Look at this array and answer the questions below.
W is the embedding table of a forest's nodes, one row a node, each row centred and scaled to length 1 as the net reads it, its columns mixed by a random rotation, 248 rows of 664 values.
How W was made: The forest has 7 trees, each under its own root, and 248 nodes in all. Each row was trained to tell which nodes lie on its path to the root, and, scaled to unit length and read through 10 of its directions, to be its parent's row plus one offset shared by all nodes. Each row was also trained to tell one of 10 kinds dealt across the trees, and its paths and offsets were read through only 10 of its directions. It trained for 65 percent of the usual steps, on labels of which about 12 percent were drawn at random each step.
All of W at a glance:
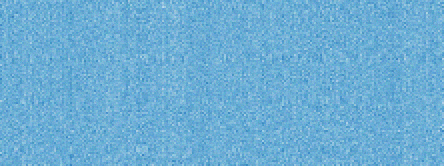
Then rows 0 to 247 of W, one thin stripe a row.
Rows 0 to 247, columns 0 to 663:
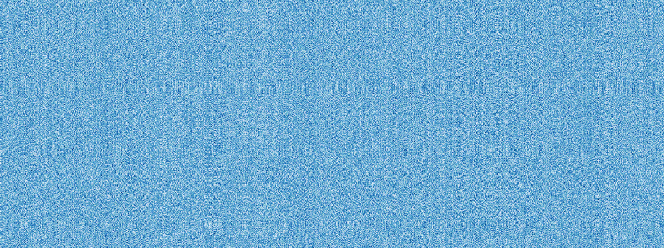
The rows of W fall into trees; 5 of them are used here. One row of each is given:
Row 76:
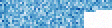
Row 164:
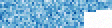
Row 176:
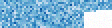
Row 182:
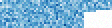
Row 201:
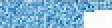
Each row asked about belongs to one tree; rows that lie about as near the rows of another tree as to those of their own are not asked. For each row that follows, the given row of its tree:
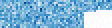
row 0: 176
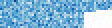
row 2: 164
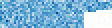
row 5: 176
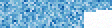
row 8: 76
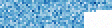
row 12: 182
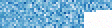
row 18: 164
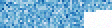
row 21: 201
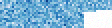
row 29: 182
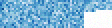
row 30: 201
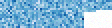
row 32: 176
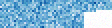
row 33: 182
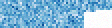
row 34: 182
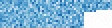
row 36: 164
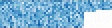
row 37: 201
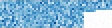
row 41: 76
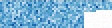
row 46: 176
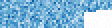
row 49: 164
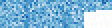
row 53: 182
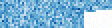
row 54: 76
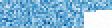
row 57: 176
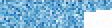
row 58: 182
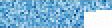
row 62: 182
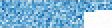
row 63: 201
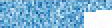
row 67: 182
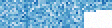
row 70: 182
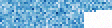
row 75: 176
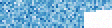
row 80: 176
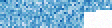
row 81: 201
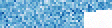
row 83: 164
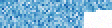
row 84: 201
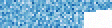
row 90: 164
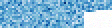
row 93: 164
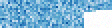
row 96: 176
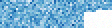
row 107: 201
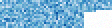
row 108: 182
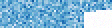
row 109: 164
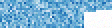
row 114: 176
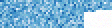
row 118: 201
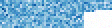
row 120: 201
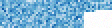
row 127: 201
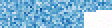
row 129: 176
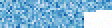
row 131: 176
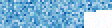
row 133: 176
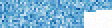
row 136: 76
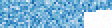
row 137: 164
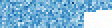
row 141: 201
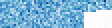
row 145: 182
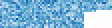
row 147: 182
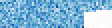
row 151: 176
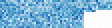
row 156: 201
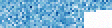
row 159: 176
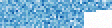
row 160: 164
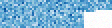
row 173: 76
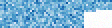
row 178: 76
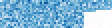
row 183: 182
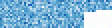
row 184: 201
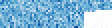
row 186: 201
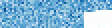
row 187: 76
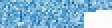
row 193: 201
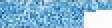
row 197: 201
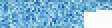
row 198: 76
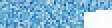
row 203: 164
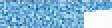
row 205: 176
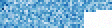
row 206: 201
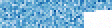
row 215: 76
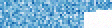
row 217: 164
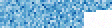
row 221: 164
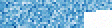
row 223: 164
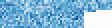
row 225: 201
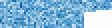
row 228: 176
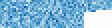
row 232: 201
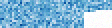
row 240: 176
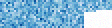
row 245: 176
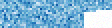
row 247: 182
